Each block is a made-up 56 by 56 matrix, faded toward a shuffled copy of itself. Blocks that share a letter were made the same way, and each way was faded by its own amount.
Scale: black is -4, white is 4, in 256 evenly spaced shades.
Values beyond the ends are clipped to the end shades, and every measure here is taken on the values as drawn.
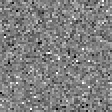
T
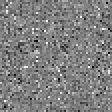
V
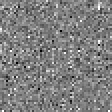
V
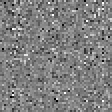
V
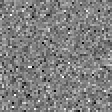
T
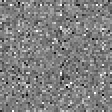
V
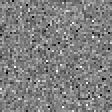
T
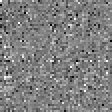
V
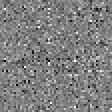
V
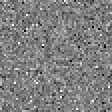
T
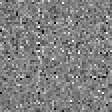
V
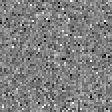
T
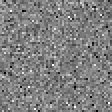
T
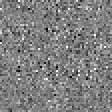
V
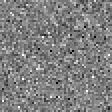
T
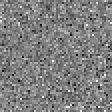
T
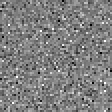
T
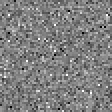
T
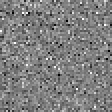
V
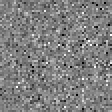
V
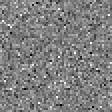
T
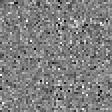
V
